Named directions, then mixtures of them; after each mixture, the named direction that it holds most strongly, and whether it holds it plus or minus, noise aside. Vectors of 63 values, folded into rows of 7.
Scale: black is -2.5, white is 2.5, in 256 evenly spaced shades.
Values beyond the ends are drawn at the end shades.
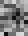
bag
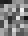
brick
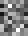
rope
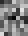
brick, plus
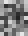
bag, plus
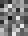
brick, plus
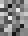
rope, minus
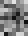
bag, plus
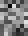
rope, minus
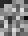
brick, plus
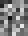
brick, plus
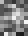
bag, minus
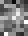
bag, minus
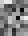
brick, minus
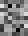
rope, minus
